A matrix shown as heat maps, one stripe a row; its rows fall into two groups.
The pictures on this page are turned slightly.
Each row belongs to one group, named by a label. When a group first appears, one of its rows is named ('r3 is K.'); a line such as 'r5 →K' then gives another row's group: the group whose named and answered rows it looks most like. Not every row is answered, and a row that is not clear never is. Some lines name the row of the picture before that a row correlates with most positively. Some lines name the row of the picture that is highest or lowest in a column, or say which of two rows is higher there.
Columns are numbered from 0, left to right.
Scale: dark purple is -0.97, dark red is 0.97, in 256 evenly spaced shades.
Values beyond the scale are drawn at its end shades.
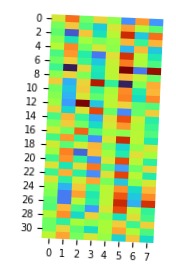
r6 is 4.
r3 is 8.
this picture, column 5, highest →7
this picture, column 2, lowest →19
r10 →8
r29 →8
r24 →8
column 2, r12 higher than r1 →Yes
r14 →4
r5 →4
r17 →4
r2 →8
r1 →4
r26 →8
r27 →4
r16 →8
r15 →4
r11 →8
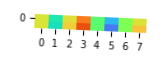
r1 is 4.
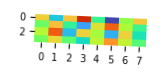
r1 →4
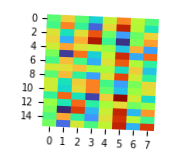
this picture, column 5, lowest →3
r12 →8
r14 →4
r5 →8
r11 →4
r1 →4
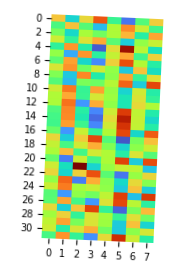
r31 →4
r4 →4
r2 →8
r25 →8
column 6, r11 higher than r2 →Yes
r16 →8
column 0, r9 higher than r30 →No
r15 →4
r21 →8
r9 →8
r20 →8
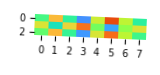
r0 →4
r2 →4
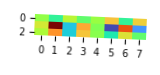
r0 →8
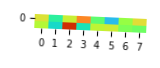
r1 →8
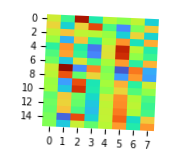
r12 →4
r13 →4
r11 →4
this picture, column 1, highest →7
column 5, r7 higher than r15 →No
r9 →8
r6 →8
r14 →8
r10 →8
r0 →8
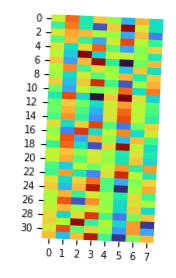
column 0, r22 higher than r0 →No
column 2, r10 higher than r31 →No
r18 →4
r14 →4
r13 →4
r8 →8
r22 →4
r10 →8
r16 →8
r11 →4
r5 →8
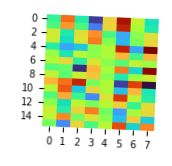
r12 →8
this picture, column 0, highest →9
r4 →8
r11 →4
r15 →8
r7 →8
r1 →4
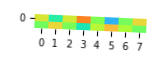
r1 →4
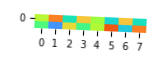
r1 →8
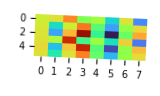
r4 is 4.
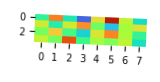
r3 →8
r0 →4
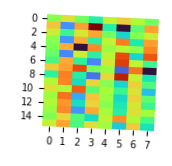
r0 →4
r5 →8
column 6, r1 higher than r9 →No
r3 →8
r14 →4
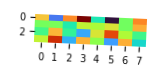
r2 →4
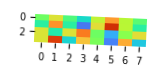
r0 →4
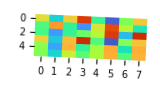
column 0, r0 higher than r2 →Yes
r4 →8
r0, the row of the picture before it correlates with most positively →2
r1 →4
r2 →8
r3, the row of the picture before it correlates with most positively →2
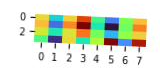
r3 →8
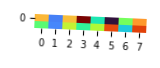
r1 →8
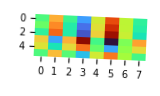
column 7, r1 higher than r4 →No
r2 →4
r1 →4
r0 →4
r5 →4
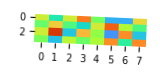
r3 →8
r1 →4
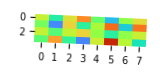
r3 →4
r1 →8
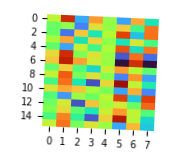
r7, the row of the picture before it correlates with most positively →3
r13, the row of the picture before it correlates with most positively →3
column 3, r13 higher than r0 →No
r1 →8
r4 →8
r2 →8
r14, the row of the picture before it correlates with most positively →3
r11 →8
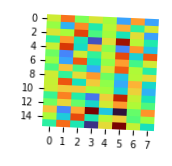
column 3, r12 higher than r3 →Yes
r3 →4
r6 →8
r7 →4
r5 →8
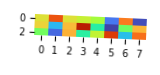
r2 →8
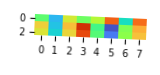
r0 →8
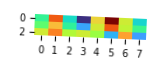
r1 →4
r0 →4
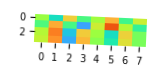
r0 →8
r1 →4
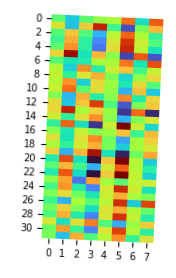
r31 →8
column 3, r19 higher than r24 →Yes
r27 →4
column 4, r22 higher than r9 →Yes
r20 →4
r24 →4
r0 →8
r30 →4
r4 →4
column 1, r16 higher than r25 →No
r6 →8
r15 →4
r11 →8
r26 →8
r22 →4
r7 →8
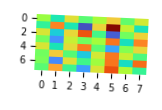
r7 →4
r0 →8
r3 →8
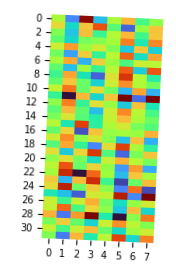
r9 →4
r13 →4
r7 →8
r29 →4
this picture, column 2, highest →0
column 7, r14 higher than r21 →Yes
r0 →8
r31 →8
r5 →8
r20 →4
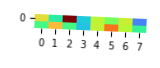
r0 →8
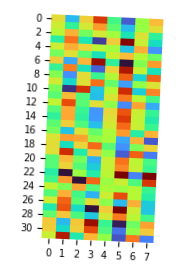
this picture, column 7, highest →22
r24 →8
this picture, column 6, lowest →22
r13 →4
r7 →4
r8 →8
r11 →4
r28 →4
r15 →4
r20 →4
